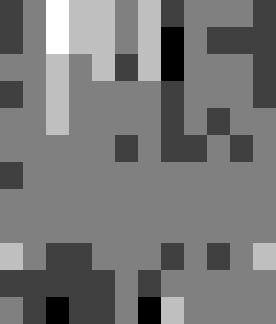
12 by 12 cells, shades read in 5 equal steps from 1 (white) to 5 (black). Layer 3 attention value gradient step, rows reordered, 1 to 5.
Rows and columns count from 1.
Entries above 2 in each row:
8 8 9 11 11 12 12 12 12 10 12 11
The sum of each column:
40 38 33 37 35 38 36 44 37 39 38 39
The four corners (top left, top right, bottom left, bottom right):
4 4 3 3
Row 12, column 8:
2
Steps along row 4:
down down up same same same up down same same up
